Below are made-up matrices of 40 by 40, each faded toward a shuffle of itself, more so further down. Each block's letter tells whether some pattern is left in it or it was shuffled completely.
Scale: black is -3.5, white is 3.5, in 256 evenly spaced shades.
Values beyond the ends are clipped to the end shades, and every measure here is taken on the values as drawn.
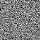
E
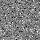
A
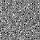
E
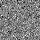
A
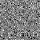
E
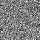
E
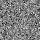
A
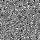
A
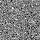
A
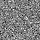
A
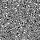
A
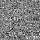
E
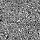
E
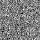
E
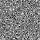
E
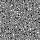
A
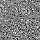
E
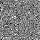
E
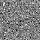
E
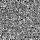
A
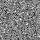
A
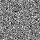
A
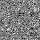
E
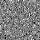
E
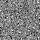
A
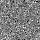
A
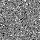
A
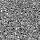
E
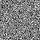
E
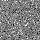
A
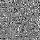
E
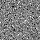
A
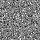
E
